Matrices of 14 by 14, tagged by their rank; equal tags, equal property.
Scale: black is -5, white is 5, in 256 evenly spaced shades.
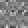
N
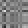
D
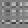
D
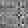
N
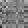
N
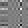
D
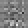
N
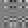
D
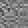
N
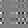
D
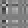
D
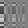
D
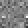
N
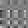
D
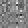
N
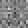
N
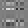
D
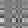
D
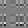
D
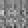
N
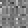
N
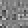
N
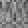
N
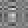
D
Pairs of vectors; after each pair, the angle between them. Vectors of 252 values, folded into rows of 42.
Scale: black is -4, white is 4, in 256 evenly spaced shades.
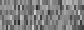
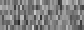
nearly parallel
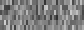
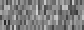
nearly opposite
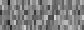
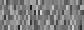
orthogonal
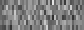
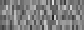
nearly parallel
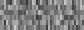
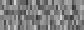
nearly parallel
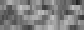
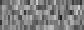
partly aligned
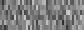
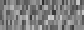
orthogonal
